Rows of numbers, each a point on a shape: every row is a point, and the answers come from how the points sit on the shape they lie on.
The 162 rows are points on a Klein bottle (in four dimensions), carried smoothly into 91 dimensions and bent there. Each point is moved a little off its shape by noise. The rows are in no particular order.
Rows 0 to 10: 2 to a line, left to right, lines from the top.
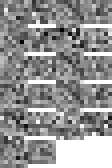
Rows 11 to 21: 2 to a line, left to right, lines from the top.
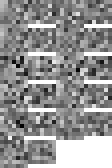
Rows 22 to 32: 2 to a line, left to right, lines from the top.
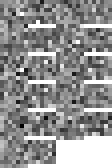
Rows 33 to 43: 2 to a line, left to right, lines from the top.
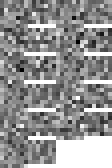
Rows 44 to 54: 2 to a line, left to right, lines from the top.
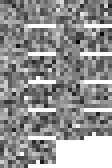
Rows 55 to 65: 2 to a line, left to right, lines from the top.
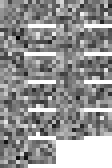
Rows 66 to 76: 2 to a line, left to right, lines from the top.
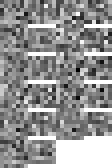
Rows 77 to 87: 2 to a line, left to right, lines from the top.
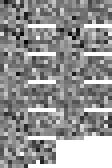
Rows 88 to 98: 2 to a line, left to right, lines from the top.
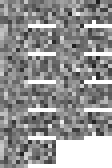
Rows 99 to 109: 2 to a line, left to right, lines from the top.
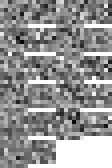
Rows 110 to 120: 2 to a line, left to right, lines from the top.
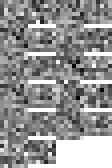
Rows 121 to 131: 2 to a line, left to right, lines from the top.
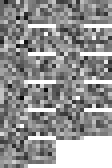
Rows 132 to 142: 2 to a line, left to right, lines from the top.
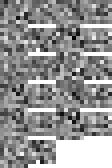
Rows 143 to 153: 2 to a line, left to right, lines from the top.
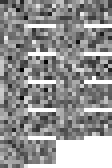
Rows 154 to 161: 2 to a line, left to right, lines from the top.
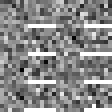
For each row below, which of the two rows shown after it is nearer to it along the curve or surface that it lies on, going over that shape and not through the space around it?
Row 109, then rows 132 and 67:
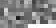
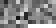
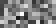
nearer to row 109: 132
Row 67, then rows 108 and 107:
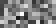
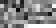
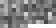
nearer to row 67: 107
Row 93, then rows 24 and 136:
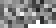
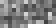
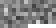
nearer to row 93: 136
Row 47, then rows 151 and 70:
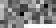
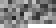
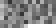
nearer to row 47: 151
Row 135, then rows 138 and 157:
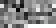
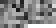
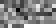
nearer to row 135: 157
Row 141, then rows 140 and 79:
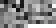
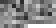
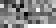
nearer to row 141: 79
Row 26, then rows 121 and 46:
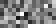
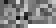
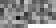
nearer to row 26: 121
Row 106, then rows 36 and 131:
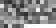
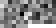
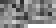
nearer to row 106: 131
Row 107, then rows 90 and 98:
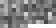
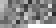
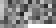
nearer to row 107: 90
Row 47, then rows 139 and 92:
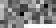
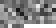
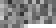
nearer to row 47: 139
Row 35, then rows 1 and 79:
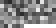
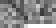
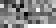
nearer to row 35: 79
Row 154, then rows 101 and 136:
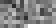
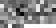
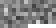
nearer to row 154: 101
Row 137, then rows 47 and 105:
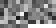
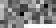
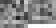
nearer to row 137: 105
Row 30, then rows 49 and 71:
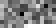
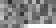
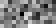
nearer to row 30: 71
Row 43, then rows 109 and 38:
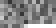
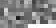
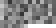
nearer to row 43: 38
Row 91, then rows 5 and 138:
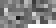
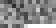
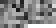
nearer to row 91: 138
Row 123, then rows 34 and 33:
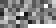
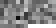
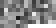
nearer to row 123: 33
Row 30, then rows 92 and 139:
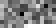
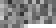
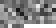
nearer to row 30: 139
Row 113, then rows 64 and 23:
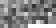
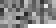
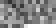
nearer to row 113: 64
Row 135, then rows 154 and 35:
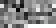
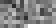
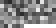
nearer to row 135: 35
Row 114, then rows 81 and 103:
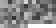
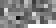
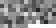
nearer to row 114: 103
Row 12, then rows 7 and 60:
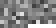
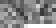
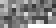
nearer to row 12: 60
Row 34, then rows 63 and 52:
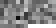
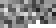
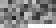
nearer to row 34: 63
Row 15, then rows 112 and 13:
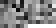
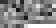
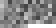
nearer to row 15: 112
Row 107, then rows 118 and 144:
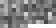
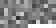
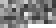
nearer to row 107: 144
